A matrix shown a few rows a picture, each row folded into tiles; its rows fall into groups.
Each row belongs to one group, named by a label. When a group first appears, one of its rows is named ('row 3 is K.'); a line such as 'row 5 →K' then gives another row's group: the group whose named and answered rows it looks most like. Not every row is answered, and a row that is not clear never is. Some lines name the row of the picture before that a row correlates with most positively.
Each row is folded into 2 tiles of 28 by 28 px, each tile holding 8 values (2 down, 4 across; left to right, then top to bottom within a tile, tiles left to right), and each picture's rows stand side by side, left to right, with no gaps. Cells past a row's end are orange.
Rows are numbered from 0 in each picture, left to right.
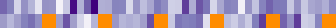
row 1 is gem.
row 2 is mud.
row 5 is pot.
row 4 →mud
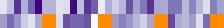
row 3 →mud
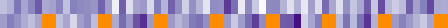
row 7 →gem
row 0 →gem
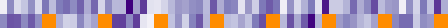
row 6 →gem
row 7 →pot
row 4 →mud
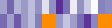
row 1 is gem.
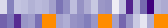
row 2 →gem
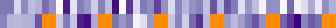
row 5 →pot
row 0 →mud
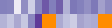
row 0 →mud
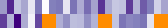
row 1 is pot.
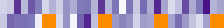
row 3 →gem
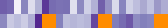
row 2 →pot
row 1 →mud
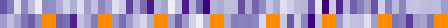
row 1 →pot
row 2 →gem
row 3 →gem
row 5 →pot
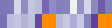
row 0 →mud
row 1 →mud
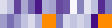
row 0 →gem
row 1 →mud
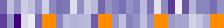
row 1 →mud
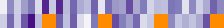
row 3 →mud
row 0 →pot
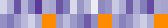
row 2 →gem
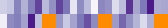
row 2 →gem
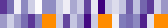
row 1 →pot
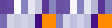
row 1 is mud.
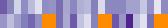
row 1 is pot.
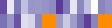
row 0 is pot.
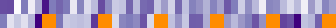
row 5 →pot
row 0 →mud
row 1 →mud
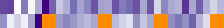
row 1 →gem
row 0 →mud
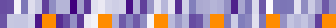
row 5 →mud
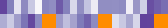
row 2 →mud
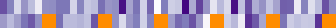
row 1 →mud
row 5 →mud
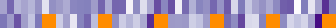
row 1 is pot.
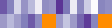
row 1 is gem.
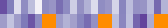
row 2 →pot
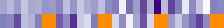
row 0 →pot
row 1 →pot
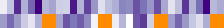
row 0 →gem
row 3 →gem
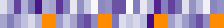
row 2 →mud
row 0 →gem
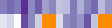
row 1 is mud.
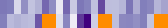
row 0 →mud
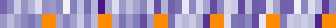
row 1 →pot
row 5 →mud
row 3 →mud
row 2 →pot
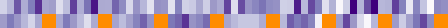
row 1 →gem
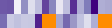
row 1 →gem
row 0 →mud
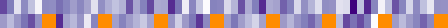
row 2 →gem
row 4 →gem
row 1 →mud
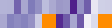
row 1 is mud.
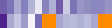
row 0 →mud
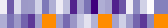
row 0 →pot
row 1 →gem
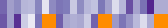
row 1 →mud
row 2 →gem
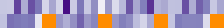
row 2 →gem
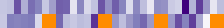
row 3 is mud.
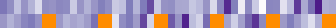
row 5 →gem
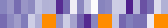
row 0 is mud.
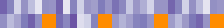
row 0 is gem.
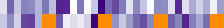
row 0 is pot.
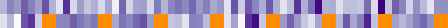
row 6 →pot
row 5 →gem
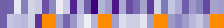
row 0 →mud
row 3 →gem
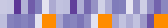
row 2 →mud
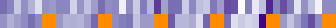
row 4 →mud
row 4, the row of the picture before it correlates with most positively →2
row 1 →mud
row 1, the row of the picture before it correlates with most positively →2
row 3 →mud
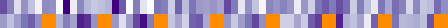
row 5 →mud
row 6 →mud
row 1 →pot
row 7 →mud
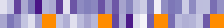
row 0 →gem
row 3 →mud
